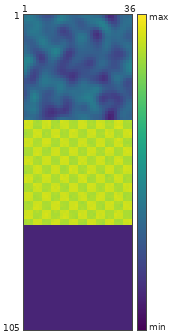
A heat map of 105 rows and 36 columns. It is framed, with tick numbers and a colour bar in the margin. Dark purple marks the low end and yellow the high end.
It is made of 3 by 1 panels. Panel 1,1: low, blotchy. Panel 2,1: very high, checkered, faint in contrast. Panel 3,1: very low, flat.
